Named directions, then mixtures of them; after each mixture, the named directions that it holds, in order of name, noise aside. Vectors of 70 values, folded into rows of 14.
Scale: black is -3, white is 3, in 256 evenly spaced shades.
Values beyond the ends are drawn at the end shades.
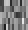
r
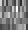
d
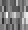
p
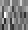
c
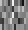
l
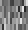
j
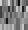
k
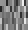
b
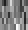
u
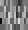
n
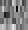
c, d, r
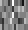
l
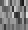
b, l, r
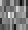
d, l, n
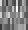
d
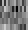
d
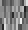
j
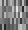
d, j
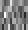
c, u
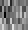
c, k, n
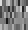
k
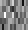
c, l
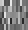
c, n, r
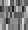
k, r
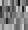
k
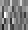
c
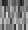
j, p, u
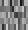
j, l, r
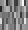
b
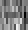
j, p, u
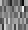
j, l
